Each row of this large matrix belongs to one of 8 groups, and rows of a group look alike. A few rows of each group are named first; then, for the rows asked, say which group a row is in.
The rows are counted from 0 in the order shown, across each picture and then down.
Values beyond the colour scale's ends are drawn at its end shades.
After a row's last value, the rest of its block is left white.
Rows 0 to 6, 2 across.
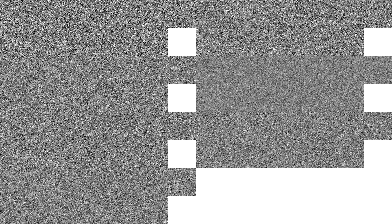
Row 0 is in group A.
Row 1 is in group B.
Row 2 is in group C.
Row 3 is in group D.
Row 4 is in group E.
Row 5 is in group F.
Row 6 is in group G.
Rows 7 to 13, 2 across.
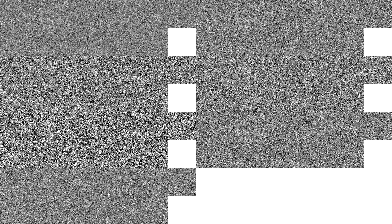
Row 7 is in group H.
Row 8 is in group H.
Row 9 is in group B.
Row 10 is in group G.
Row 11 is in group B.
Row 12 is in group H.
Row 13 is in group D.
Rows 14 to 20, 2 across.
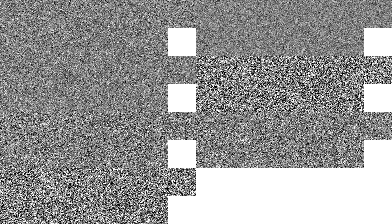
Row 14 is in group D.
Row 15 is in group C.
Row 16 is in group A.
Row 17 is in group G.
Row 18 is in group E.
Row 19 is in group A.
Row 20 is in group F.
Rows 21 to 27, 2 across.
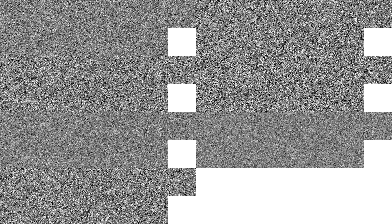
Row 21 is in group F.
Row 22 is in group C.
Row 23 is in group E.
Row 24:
F
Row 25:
E
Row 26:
G
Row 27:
C
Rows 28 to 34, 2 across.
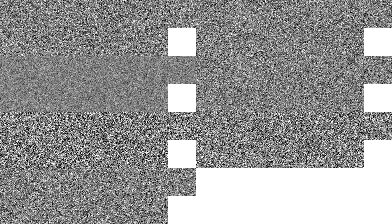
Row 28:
B
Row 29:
F
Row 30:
E
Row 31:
F
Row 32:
G
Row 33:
A
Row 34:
C
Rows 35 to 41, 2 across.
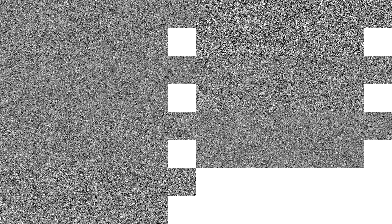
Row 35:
H
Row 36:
H
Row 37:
F
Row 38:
B
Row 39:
A
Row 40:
F
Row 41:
B
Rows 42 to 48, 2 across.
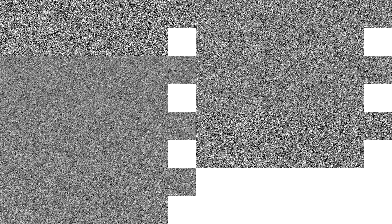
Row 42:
D
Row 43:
A
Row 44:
F
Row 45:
A
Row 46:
A
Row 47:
E
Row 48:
A
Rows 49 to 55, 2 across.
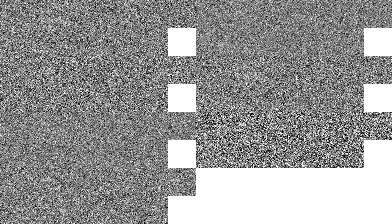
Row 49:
H
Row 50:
E
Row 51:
G
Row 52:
H
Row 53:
F
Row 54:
D
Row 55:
C
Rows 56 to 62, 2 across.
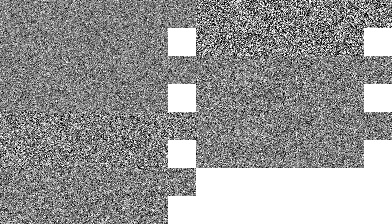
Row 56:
E
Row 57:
F
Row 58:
F
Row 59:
H
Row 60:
D
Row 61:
H
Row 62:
C
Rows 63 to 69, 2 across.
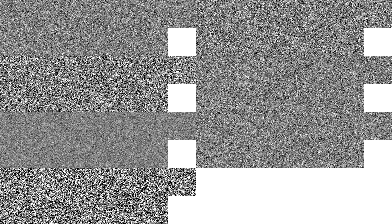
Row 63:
D
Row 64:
G
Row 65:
G
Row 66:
H
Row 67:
D
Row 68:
C
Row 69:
F
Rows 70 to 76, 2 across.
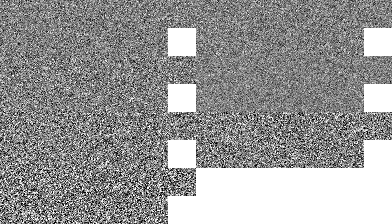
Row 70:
G
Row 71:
A
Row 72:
D
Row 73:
D
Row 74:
C
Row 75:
G
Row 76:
E
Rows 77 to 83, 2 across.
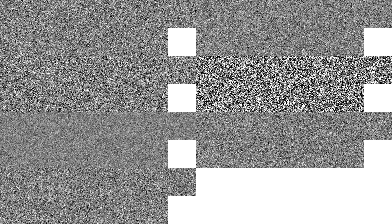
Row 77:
A
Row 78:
D
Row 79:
G
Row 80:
C
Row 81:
C
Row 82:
B
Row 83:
H
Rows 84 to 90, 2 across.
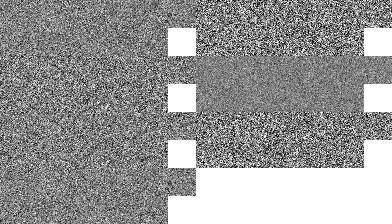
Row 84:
F
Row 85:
C
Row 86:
C
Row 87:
G
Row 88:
C
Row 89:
H
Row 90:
F
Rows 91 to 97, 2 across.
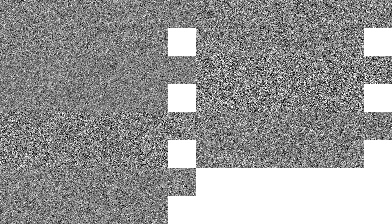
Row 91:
C
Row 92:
B
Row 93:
H
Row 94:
D
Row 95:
A
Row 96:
E
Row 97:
G
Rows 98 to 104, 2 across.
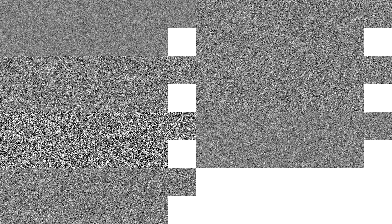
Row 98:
B
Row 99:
G
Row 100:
B
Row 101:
E
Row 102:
C
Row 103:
D
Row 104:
E
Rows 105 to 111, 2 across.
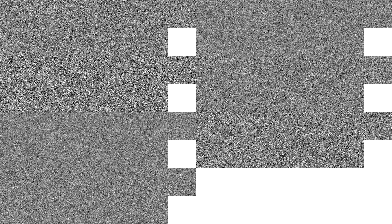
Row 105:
B
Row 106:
B
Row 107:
D
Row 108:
G
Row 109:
G
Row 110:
C
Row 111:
D
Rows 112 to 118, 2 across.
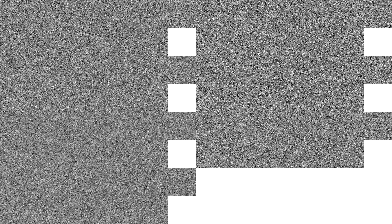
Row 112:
G
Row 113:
D
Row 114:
D
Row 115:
B
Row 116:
A
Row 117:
D
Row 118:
E
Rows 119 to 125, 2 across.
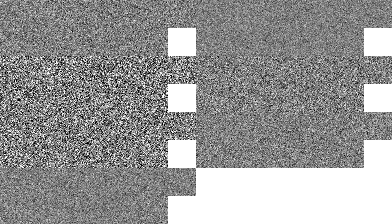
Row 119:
B
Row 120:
H
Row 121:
G
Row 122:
A
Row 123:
A
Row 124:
G
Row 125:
A
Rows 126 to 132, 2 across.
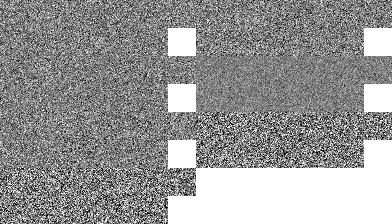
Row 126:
G
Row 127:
H
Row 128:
E
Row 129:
A
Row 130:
B
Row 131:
E
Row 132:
C
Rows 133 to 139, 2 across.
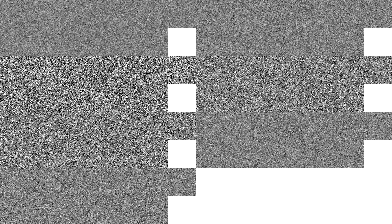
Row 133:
E
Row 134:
H
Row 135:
G
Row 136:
A
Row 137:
A
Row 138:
G
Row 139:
C
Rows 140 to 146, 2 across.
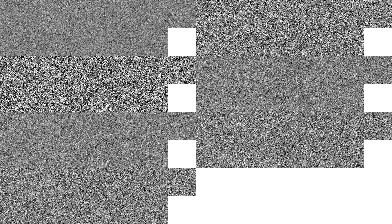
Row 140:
F
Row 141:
D
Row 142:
C
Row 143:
H
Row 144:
C
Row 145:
E
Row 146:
G
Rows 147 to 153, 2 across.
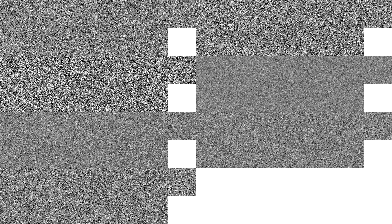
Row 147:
B
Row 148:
E
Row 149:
D
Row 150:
B
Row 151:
F
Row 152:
G
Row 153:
G
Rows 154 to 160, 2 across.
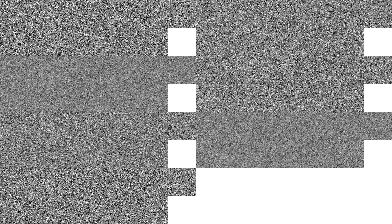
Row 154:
G
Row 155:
D
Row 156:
H
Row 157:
B
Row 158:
F
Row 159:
A
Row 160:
G
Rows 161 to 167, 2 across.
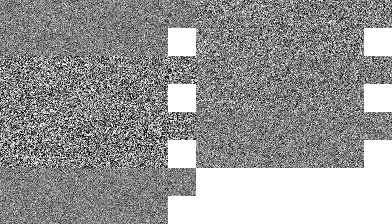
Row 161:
F
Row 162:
B
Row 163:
F
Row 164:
E
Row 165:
E
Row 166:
A
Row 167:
F
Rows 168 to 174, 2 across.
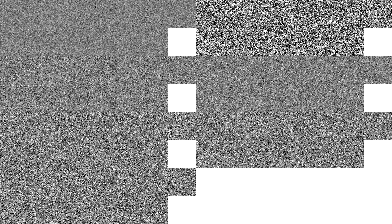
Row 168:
H
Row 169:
B
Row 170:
H
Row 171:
A
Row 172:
G
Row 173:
B
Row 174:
F
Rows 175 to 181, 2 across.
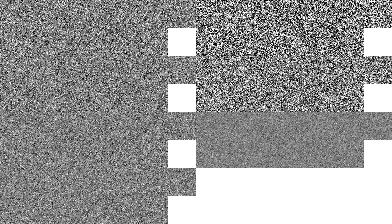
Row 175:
A
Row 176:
G
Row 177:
G
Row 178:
D
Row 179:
A
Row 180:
A
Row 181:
C
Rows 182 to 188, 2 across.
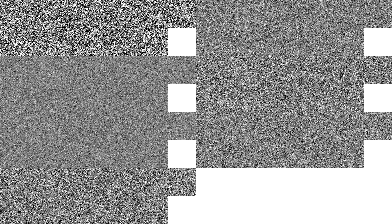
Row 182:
A
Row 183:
H
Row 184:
F
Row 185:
E
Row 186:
G
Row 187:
G
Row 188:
G
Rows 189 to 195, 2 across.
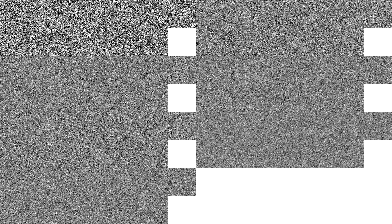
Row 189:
F
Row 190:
G
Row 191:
G
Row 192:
H
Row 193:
G
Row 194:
E
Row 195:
F
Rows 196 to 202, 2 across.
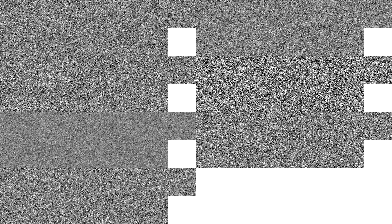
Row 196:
F
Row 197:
C
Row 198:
H
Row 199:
D
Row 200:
F
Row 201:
D
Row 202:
C
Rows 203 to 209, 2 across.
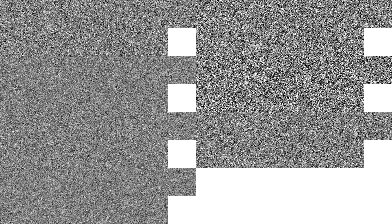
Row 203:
D
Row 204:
A
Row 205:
G
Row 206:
H
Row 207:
D
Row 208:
E
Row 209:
C
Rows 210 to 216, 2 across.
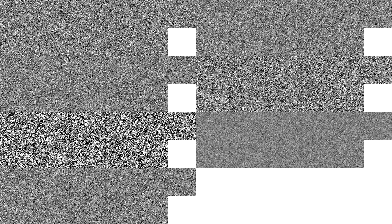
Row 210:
D
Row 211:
A
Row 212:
F
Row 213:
A
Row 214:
A
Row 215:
A
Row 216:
A
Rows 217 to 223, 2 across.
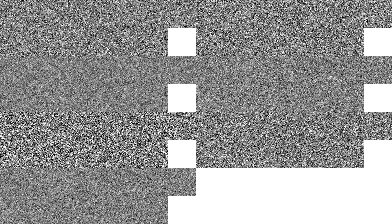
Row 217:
C
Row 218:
G
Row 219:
C
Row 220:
B
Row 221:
D
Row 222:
E
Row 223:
B
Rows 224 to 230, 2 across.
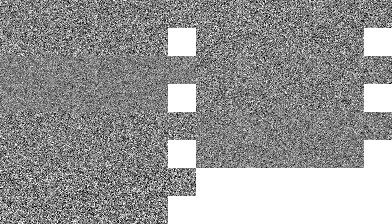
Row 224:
B
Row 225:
F
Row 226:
B
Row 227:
F
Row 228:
D
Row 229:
F
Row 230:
B
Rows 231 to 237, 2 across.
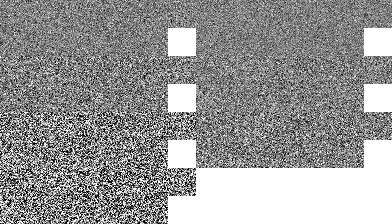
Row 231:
G
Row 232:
F
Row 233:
G
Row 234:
B
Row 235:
B
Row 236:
H
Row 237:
B
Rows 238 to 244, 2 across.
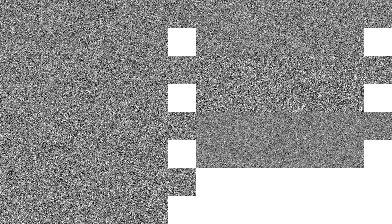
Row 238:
H
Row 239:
G
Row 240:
B
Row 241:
C
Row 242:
F
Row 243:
H
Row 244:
D
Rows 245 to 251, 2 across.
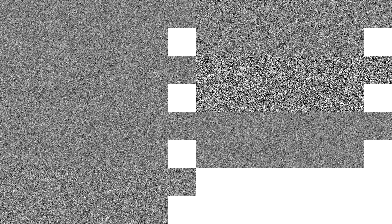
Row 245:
A
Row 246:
C
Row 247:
H
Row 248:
D
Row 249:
E
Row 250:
H
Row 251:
C
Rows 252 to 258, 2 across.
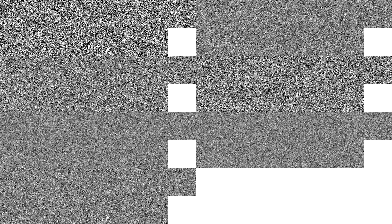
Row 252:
C
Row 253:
E
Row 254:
D
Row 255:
H
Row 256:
B
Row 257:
D
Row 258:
C
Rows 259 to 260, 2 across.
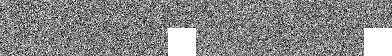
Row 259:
E
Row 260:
B
